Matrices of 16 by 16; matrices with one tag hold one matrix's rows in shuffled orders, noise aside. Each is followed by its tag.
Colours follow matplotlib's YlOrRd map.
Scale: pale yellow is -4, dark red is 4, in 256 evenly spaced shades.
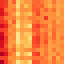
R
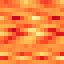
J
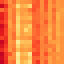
R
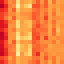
R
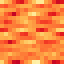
J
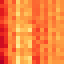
R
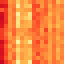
R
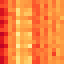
R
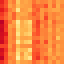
R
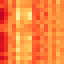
R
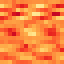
J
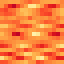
J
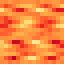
J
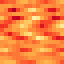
J
